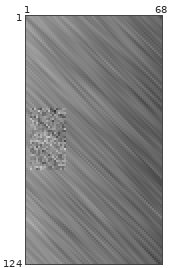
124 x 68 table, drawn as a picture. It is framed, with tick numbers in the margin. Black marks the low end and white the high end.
The middle left is the roughest part. Streaks slant down to the right. The values follow a bell shape. There is an overall slope up to the left. In the middle left lies a patch that is rougher than the rest.
